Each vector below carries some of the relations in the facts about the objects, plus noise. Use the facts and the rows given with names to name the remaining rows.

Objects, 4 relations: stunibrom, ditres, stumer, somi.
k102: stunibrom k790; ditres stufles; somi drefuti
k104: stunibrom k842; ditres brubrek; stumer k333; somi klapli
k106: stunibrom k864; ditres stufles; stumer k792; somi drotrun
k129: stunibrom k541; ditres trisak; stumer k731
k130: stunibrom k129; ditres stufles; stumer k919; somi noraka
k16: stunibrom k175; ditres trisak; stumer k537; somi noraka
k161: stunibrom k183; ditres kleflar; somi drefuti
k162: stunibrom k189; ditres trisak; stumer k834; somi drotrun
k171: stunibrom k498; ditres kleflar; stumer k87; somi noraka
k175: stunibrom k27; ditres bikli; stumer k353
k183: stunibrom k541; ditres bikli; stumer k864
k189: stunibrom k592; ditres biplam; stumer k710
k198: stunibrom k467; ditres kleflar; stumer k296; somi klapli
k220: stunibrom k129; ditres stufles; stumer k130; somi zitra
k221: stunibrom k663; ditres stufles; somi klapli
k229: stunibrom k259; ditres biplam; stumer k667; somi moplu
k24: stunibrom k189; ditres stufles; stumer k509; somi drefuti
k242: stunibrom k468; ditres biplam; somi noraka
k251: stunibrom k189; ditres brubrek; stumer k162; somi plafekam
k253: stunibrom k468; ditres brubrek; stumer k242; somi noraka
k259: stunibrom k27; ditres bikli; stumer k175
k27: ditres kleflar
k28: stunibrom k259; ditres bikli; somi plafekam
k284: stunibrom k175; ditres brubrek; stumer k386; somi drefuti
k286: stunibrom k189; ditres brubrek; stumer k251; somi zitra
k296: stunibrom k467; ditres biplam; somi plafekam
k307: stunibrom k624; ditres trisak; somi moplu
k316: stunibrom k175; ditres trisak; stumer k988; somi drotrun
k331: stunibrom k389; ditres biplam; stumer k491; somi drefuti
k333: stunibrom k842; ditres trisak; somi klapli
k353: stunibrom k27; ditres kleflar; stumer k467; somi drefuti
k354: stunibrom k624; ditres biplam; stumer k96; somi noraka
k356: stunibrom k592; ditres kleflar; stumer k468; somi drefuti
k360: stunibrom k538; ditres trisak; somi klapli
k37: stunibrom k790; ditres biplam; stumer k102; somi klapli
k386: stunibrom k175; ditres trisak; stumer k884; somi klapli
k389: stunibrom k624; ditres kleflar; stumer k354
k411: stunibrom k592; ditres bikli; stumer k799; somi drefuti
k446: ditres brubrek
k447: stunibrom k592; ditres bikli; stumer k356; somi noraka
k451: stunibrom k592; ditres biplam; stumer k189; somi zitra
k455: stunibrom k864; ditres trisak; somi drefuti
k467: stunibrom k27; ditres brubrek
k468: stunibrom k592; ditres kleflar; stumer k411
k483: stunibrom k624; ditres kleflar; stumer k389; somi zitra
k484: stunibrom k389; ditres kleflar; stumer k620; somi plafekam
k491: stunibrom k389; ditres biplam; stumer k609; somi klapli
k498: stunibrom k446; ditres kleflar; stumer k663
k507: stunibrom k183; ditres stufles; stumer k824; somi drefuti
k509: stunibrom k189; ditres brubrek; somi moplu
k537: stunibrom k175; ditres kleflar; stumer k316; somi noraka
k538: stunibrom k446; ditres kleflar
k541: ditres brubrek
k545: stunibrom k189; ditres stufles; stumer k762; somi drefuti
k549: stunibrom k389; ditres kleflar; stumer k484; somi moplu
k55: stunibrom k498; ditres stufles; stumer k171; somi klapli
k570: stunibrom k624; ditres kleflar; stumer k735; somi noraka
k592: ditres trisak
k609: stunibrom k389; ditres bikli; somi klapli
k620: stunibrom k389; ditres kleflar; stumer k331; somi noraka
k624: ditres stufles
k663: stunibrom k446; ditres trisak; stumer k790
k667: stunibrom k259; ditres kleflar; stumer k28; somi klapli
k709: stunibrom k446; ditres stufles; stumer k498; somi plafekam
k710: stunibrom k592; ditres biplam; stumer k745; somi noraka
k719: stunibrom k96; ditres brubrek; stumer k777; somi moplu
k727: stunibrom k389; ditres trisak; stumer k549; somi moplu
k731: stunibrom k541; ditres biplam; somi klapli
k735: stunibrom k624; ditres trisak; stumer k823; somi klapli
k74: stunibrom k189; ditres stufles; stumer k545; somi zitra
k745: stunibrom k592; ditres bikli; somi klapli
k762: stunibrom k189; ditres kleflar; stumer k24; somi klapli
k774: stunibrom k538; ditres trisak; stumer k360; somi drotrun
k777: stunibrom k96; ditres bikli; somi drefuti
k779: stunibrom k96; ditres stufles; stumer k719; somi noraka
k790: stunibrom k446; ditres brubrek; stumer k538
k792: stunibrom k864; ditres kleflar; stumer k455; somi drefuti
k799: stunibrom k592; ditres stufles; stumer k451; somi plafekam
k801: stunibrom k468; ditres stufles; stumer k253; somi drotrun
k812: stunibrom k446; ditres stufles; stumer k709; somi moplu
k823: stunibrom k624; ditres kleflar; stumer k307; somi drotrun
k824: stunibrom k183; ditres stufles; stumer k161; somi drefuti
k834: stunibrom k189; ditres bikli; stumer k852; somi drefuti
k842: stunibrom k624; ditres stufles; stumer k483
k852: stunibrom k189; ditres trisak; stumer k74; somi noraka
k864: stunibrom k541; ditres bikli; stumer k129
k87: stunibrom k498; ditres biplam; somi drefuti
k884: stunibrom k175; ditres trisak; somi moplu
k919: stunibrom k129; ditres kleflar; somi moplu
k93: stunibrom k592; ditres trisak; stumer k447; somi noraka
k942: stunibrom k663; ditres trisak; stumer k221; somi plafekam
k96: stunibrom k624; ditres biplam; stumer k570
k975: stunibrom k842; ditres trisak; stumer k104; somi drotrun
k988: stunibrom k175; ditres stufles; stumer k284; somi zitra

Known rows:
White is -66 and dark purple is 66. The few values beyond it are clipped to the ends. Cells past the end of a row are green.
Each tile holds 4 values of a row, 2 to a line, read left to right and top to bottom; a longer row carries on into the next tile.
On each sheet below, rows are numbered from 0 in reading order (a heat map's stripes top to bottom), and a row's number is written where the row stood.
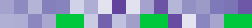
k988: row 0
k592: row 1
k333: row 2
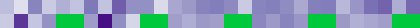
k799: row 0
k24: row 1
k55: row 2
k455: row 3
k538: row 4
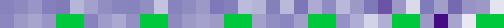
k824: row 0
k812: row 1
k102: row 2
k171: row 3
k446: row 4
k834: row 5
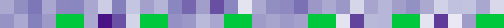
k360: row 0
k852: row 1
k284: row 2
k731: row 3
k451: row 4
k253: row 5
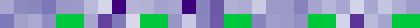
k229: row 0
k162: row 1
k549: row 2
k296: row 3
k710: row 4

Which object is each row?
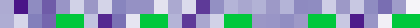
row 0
k491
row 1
k74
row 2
k189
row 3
k130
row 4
k286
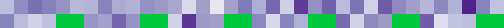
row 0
k259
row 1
k16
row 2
k93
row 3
k483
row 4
k354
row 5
k104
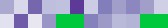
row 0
k468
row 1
k28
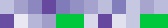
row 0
k842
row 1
k745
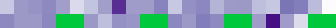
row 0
k709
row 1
k774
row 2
k942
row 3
k251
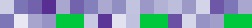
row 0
k823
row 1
k411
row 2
k779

